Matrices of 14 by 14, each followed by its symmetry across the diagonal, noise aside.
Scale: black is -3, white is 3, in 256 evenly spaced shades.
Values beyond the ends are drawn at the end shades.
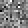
antisymmetric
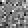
antisymmetric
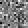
neither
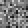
symmetric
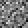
symmetric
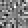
antisymmetric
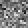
neither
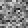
neither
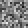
antisymmetric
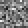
neither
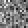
neither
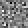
antisymmetric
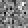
neither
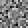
symmetric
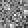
symmetric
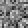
symmetric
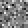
antisymmetric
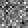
symmetric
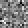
antisymmetric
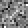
symmetric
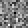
neither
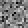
symmetric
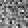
antisymmetric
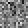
neither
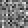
neither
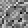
symmetric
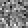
antisymmetric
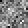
symmetric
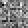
antisymmetric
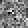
neither
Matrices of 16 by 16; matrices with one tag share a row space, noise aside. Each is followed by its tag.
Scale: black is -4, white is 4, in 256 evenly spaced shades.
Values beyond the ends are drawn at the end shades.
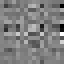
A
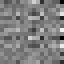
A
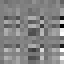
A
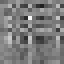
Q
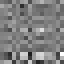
Q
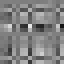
Q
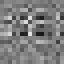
Q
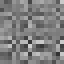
Q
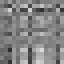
Q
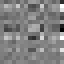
A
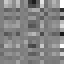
A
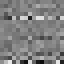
Q
